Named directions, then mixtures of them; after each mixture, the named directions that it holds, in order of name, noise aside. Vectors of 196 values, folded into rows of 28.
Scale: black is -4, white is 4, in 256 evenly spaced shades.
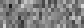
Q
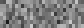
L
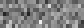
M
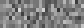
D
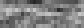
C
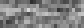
C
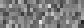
M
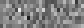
D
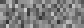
L, M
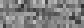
C, Q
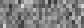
Q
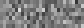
D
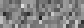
M, Q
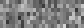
C, L, Q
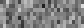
D, L, Q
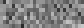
D, L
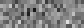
D, L, M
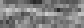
C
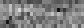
C, D, L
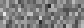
D, M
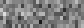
L, M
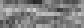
C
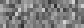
D, L, Q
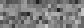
C, M, Q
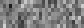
Q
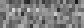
C, D, L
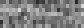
C, D, Q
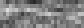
C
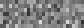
L, M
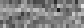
C, D, Q
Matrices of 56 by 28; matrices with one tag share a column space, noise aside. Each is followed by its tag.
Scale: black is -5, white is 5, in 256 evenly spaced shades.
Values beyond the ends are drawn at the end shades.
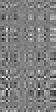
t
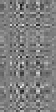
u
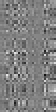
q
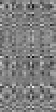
u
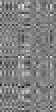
u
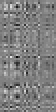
u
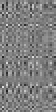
u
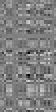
q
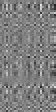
u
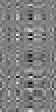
t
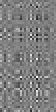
t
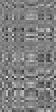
t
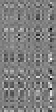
t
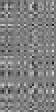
u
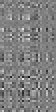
t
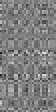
q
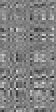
t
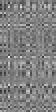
u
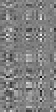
t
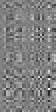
t
